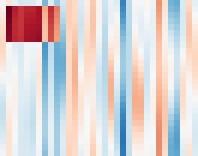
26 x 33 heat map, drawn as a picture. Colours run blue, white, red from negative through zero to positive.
Odd patch: higher, in the top left. Ninth with the highest average: top left. Roughest part: top left. Grain: streaks running down.
